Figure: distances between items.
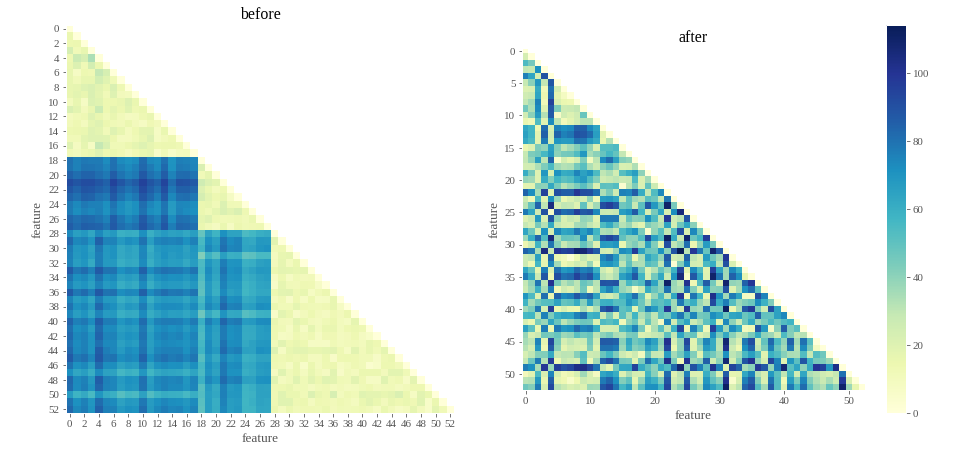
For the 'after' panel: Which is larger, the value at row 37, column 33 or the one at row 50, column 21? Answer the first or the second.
the first
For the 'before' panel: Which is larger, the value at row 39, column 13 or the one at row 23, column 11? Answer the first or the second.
the second
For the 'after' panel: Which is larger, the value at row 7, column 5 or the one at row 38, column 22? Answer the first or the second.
the second
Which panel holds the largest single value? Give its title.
after
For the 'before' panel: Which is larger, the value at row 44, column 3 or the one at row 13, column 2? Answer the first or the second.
the first
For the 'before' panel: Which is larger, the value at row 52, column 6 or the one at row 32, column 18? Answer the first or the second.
the first
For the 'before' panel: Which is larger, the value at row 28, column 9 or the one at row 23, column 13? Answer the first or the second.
the second
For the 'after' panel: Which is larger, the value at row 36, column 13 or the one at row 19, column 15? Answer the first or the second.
the first
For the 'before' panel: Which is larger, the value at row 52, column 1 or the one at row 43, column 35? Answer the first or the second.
the first
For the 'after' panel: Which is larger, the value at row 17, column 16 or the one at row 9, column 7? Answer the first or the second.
the first
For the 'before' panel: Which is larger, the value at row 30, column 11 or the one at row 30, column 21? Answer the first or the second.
the second
